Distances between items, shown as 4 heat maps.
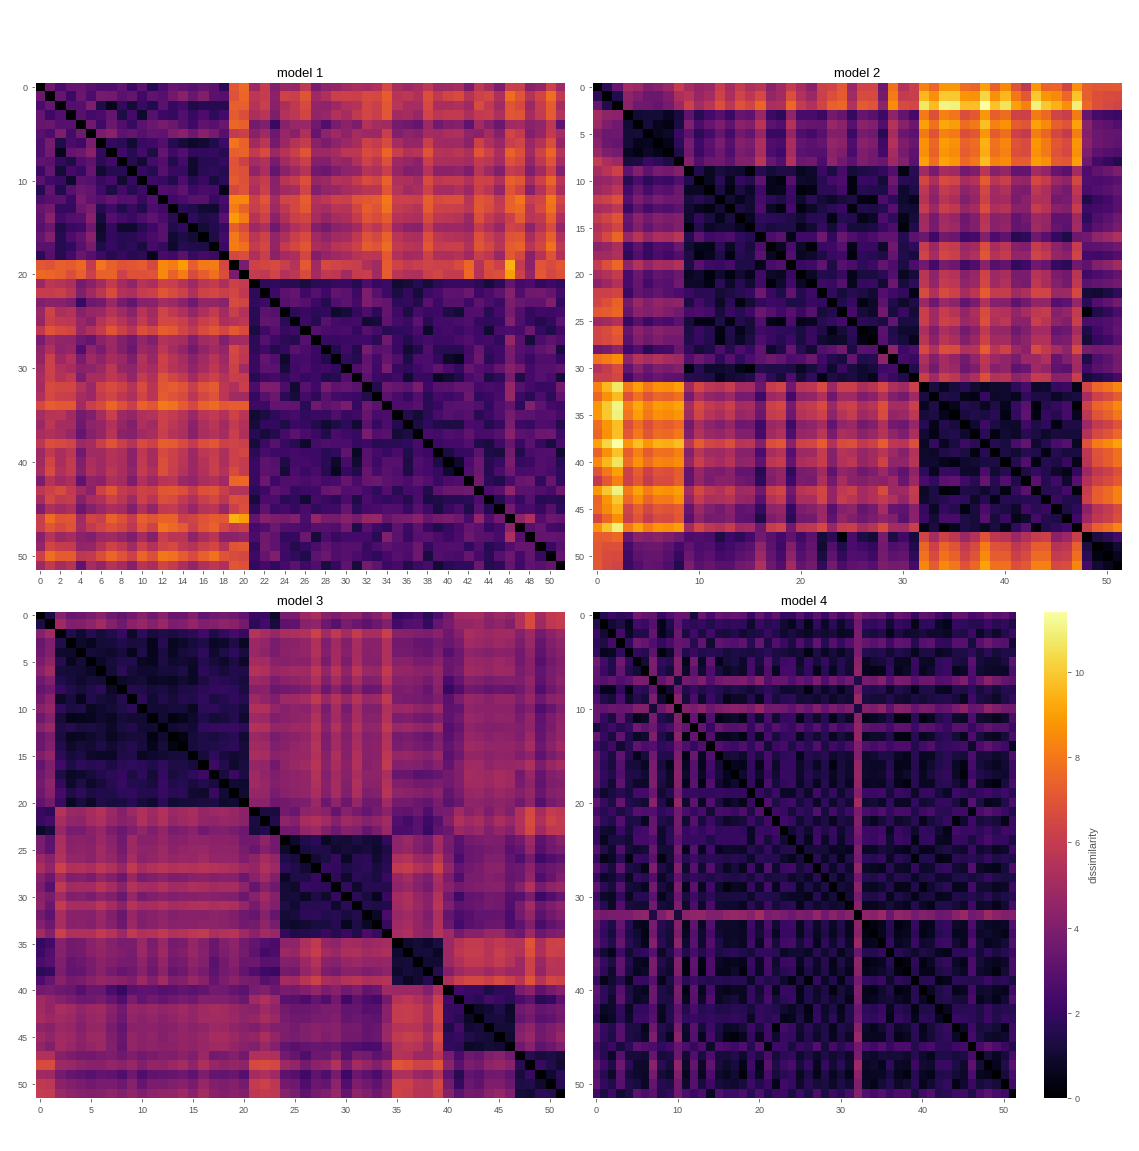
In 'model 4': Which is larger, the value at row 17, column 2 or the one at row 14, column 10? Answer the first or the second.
the second
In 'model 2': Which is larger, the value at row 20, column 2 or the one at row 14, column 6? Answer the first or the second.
the first
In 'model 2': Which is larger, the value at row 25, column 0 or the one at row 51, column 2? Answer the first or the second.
the second
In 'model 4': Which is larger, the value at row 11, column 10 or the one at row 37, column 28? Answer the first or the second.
the first
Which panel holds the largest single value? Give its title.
model 2
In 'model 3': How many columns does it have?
52
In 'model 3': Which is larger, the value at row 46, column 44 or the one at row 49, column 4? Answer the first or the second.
the second
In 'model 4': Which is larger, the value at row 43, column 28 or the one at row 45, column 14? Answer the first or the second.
the second
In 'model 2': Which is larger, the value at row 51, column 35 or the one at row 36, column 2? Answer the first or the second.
the second
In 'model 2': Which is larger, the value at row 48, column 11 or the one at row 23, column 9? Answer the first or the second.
the first
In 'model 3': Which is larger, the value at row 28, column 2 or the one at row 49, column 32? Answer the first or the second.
the first
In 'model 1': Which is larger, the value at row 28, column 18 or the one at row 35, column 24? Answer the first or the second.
the first
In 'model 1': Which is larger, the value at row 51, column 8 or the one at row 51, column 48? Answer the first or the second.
the first
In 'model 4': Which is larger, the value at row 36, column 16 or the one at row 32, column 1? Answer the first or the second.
the second
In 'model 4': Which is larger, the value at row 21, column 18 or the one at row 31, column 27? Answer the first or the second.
the first
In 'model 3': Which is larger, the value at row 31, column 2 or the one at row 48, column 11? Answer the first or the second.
the first
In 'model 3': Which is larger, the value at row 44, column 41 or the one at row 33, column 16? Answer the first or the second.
the second
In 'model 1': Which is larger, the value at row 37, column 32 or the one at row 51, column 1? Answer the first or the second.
the second
